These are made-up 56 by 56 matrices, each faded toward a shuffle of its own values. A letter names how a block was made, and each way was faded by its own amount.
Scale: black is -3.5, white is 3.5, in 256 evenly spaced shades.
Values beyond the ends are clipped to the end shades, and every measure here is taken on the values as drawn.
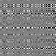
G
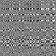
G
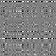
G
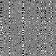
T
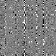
T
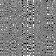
T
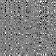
T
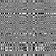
G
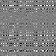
G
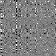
T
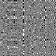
T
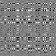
G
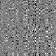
T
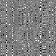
T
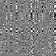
T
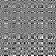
G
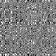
T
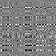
G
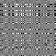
G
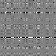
G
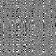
T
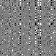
T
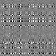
G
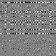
G
